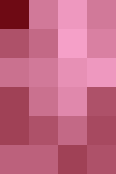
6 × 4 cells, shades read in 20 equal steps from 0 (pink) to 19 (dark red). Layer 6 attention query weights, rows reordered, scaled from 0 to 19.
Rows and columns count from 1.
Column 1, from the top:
19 10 6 12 12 8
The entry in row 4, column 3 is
3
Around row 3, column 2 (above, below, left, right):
7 6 6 2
